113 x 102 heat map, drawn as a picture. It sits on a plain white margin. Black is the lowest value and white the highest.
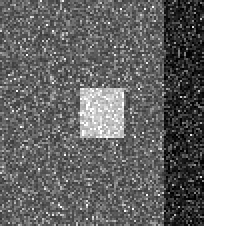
No regular stripes run through it. The ninth with the highest average is the centre. A vertical seam about 80% of the way across splits the table, and the left part is higher. In the centre lies a patch that is higher than the rest.
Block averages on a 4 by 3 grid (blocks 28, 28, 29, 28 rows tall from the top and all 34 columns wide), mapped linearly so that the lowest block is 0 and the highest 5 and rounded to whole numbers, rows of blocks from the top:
330 | 350 | 350 | 330
